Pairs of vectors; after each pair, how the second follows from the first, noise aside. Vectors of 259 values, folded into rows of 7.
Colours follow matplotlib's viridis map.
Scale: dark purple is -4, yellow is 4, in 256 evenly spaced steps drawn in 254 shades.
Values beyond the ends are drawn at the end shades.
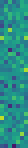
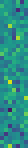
shuffled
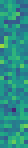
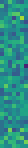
shuffled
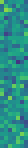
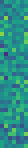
shuffled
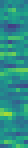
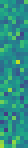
shuffled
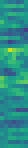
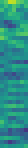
wrapped around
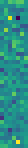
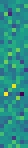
shuffled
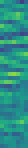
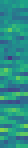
wrapped around
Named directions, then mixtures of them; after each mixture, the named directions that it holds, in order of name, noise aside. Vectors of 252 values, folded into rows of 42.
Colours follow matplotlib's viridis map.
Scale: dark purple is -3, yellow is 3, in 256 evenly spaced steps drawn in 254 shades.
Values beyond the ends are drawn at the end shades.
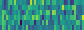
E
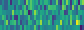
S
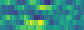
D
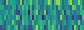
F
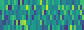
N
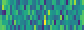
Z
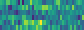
D, F, N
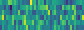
D, E, N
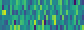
S, Z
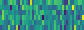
E, F, N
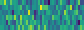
D, F, S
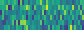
N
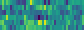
D, Z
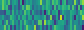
N, S, Z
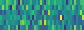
F, N, Z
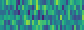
D, F, Z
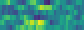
D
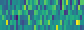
S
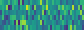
N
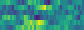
D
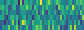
F, N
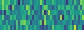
N, Z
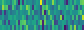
N, Z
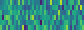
N, S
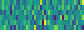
N, S, Z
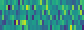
N
